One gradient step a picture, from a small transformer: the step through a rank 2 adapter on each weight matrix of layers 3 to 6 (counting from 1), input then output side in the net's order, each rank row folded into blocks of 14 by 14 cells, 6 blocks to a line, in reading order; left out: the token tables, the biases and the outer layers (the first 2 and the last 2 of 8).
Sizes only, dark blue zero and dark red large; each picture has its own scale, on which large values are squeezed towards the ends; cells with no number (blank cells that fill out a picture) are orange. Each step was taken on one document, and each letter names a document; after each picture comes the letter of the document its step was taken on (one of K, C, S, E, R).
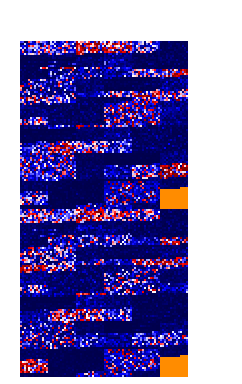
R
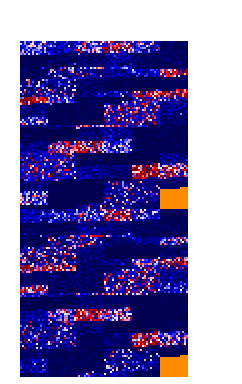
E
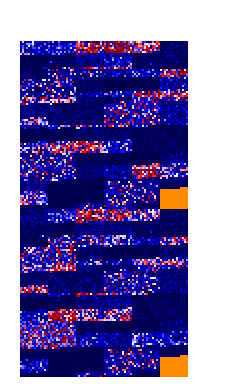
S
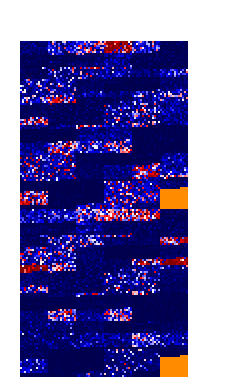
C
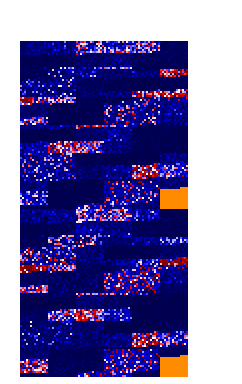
E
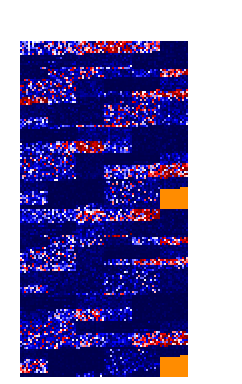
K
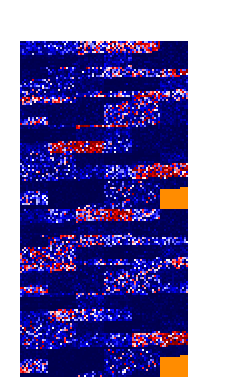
R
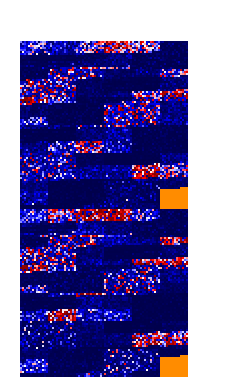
E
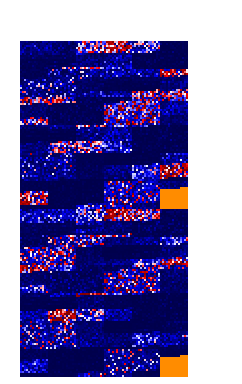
C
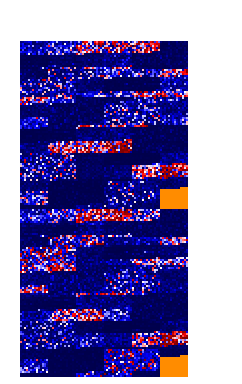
S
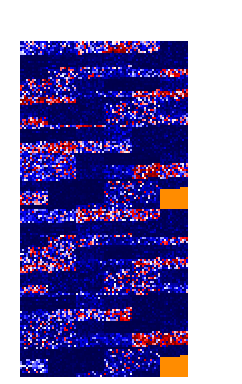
R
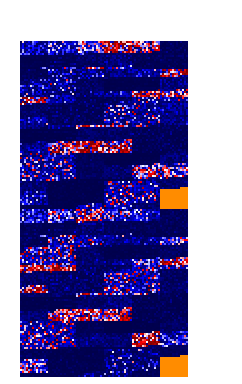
S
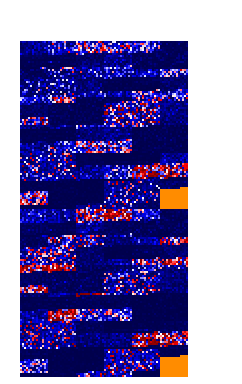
C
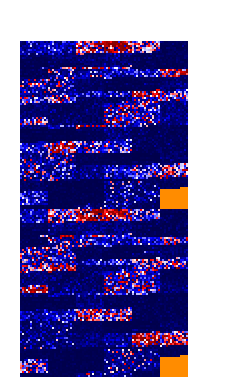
R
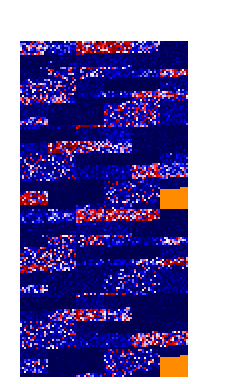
K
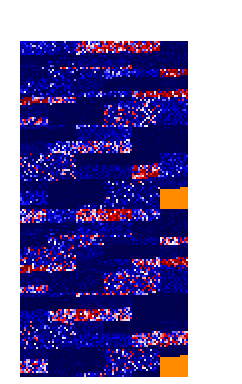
E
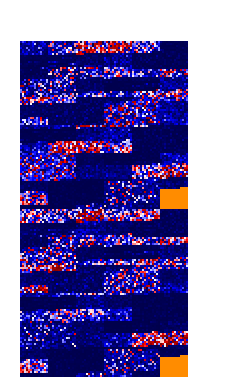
K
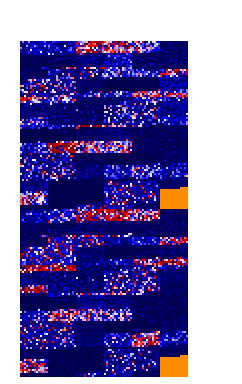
S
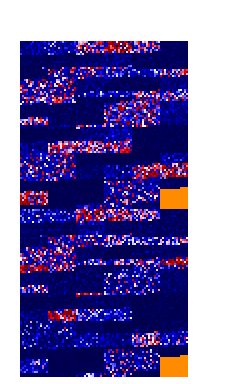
C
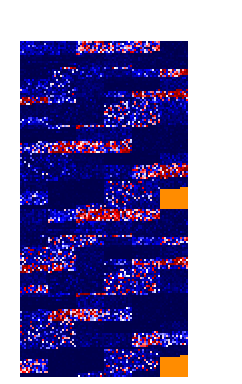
K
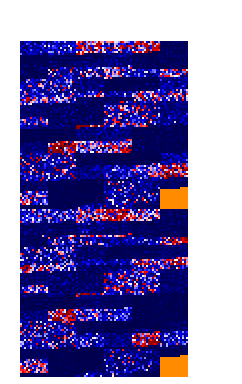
K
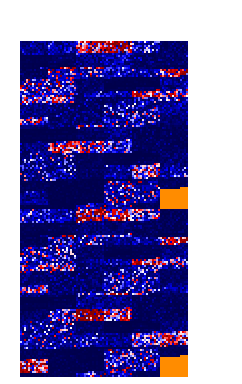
R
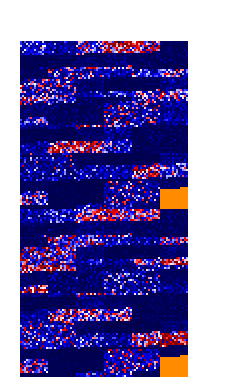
R
